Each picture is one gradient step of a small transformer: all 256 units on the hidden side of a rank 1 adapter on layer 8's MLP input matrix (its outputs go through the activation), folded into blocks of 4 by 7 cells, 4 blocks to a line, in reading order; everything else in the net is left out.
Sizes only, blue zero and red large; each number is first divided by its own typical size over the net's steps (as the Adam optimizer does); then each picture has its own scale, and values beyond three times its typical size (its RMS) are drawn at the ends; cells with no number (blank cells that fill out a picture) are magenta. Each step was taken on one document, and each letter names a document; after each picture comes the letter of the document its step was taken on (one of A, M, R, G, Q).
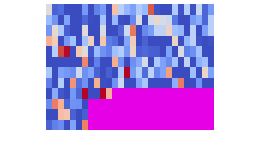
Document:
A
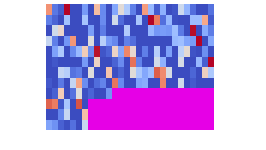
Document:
A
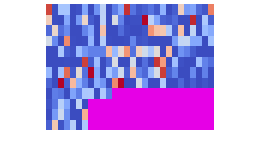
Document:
A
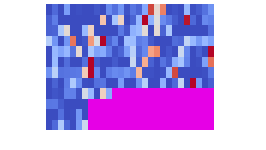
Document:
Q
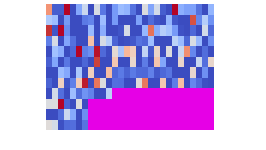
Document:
A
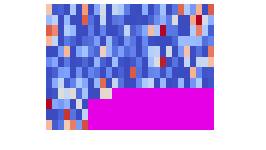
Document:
A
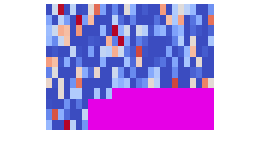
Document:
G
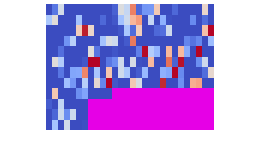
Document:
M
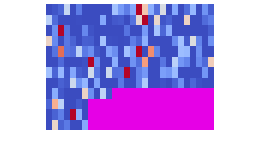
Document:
Q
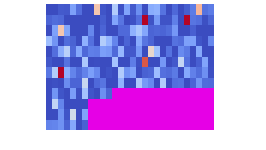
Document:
Q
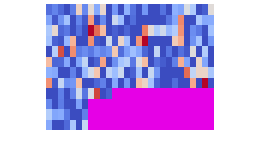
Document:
G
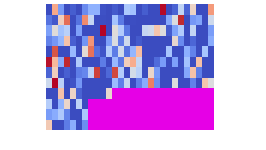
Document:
G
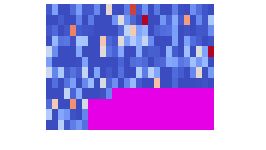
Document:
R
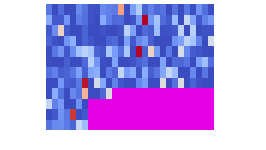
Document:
Q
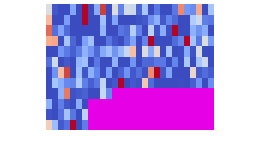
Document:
A
